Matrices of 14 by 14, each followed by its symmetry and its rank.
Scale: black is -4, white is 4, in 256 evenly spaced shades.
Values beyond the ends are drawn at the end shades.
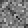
symmetric, full rank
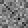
symmetric, full rank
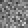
symmetric, full rank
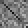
symmetric, full rank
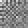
symmetric, rank three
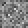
symmetric, full rank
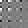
symmetric, rank one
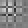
symmetric, rank one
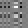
neither, rank one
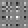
symmetric, rank one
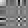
symmetric, rank one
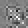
symmetric, rank three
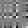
symmetric, rank one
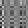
neither, rank one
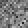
symmetric, full rank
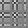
symmetric, rank one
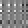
neither, rank one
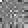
symmetric, rank three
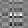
neither, rank one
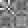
symmetric, rank three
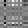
neither, rank one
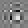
symmetric, rank one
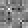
symmetric, rank three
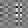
neither, rank one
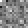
symmetric, rank three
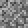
symmetric, full rank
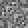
symmetric, full rank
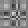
symmetric, rank one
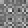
symmetric, rank three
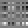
neither, rank one
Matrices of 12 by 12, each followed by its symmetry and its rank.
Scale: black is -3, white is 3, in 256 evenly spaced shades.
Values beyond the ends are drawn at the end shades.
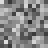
neither, full rank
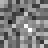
symmetric, full rank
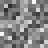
symmetric, full rank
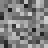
neither, full rank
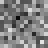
symmetric, full rank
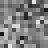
antisymmetric, full rank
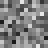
antisymmetric, full rank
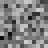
neither, full rank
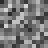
symmetric, full rank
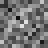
symmetric, full rank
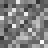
symmetric, full rank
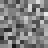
antisymmetric, full rank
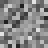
symmetric, full rank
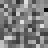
neither, full rank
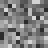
antisymmetric, full rank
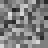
antisymmetric, full rank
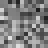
antisymmetric, full rank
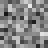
neither, full rank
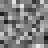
antisymmetric, full rank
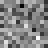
neither, full rank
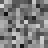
neither, full rank
